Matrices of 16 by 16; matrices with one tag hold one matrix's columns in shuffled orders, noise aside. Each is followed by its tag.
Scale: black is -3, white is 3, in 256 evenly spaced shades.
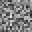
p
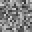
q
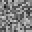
q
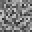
p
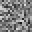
p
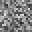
p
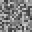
q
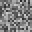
q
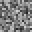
q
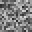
p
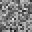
q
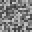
q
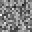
q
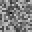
q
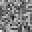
q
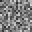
q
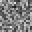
q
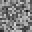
q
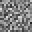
p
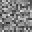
p
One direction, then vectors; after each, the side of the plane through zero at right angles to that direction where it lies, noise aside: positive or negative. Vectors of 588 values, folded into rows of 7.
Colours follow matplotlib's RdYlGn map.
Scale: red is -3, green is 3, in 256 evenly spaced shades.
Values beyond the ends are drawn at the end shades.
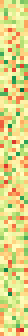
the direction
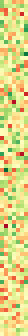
negative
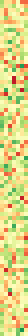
negative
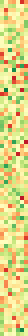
negative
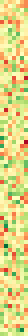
negative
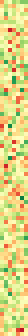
positive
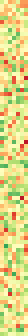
negative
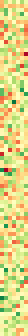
positive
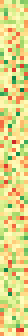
positive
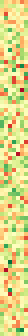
negative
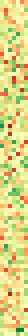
negative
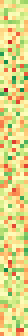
positive
